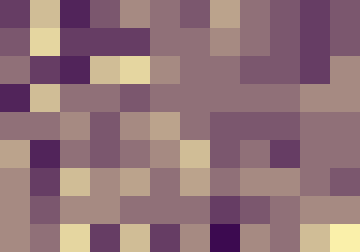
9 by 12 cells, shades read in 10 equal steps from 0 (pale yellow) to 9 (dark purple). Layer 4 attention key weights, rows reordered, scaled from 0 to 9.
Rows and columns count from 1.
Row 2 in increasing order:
1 4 5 5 5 6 6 6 7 7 7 7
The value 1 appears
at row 2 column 2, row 3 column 5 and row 9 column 3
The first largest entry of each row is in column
3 3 3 1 4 2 2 8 8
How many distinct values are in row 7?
6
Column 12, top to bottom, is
6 6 4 4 5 5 6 4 0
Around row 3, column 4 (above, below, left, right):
7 5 8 1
